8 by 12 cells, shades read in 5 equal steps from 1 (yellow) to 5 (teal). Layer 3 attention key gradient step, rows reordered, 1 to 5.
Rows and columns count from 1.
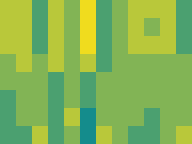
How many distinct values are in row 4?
3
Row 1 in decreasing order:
4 4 4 3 3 2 2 2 2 2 2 1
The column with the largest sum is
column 7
